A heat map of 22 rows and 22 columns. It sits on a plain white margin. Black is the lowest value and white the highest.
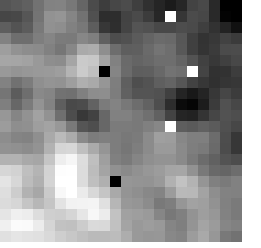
Ninth with the lowest average: top right. Slope: up to the bottom left. Lone odd cells: 5, 3 higher and 2 lower than their neighbours. Ninth with the highest average: bottom left. Average level on the scale: 50%. Odd rows or columns: none.
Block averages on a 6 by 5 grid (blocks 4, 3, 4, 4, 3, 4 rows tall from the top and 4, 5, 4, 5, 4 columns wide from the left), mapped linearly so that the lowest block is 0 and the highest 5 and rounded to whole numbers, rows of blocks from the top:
2 2 1 1 0
3 3 2 2 1
2 2 2 1 1
3 4 2 3 1
4 5 3 3 2
5 5 4 3 3
